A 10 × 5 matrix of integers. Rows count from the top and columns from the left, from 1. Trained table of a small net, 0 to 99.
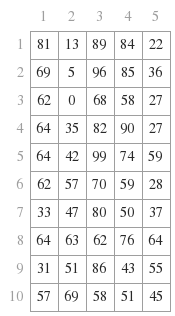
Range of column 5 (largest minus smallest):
42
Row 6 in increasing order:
28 57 59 62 70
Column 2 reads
13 5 0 35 42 57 47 63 51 69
